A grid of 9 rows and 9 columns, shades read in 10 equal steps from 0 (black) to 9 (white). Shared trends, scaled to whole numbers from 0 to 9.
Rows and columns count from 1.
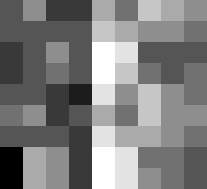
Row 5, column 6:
5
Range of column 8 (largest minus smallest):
3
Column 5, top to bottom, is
6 7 9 9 8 6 8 9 9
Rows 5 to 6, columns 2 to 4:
3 2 1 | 5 2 3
